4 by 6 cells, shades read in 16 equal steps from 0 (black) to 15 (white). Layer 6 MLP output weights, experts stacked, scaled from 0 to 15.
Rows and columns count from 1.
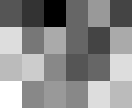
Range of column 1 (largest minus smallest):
10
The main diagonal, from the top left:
5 7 8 8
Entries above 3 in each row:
4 6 6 6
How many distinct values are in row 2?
5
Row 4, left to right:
15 8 9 8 13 11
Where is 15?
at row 4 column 1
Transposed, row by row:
5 13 11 15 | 3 7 12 8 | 0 10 8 9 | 6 6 5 8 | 9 4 6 13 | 4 10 13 11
